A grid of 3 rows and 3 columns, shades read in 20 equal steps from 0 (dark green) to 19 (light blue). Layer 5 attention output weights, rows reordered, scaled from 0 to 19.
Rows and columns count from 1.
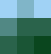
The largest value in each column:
19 15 19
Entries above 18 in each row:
2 0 0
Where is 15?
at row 1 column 2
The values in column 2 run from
2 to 15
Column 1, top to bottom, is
19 9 4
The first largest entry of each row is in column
1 1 1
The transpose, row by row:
19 9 4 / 15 4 2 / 19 4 0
